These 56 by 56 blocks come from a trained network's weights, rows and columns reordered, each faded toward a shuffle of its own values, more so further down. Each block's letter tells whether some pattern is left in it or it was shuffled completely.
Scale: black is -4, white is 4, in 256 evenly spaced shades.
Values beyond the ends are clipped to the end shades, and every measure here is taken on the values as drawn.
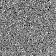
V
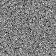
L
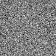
L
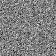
V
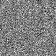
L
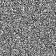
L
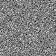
L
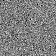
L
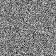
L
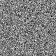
V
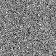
V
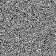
L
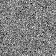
L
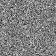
L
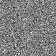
V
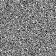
V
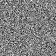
V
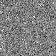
V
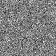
V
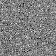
L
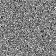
V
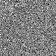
V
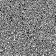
V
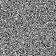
L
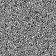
V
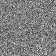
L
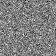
V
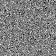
V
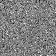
V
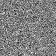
V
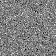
V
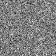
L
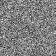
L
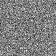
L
